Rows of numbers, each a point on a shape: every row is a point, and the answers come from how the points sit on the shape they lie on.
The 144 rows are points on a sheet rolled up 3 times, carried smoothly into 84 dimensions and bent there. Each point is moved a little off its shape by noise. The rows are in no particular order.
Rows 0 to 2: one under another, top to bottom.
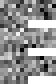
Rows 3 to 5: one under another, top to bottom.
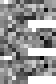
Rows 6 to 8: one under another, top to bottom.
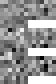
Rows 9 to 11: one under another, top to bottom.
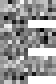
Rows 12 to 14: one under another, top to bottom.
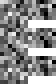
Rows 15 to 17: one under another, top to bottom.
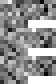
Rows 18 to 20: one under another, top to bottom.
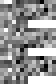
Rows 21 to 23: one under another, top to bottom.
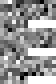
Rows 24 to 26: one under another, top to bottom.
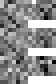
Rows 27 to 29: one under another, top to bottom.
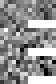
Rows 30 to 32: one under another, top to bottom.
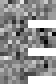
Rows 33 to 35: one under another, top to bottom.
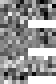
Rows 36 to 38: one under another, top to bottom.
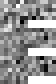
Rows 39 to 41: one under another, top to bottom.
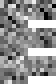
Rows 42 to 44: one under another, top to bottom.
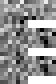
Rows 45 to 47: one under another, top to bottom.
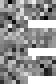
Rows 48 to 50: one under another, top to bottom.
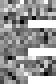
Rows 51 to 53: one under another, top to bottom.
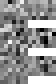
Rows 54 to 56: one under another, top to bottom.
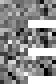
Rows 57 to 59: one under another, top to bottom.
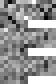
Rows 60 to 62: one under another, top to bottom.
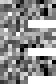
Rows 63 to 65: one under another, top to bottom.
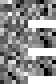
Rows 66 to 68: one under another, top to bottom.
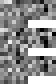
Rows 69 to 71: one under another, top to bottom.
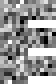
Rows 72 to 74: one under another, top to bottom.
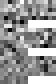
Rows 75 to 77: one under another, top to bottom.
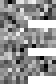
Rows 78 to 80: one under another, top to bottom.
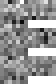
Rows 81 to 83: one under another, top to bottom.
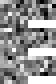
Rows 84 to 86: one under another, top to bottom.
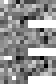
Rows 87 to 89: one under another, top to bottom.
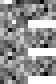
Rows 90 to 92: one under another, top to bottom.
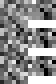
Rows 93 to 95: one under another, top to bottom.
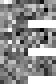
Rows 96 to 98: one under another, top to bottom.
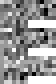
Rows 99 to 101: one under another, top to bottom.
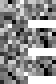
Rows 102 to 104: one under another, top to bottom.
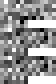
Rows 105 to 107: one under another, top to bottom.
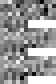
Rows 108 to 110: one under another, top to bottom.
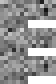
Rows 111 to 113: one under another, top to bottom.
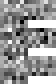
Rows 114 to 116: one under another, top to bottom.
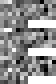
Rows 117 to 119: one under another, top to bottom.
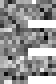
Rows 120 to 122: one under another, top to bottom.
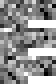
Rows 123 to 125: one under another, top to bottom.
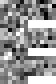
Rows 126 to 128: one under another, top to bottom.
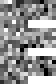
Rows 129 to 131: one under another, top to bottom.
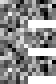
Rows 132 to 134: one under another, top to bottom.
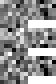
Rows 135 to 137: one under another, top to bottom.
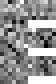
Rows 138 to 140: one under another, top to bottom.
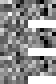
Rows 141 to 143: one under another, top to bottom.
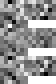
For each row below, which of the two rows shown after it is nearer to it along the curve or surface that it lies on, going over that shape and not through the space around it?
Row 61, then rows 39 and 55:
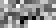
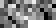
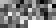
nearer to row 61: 39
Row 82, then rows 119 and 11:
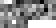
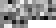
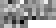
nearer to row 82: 11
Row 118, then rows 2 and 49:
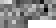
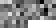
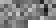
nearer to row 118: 2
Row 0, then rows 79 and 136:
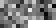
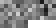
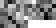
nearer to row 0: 79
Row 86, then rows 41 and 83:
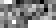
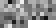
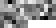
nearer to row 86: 41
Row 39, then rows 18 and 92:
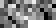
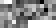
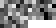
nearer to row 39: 92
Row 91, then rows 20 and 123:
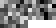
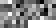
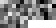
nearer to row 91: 123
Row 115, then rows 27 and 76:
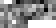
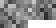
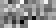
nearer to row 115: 76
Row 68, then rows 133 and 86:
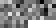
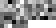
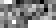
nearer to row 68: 86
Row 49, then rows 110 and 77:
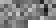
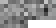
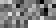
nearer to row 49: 110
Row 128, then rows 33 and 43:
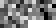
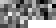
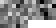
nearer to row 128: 33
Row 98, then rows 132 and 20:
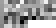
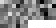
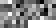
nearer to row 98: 20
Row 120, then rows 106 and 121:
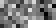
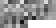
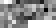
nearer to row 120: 106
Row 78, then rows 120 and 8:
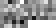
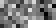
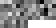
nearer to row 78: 120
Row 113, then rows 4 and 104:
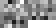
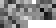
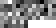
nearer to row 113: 4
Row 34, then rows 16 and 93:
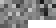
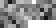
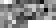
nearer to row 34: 16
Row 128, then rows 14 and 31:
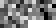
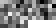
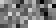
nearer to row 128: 14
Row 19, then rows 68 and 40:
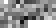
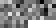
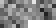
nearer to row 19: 68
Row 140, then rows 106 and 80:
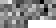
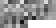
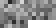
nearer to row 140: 106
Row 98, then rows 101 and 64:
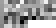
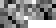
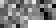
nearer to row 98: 101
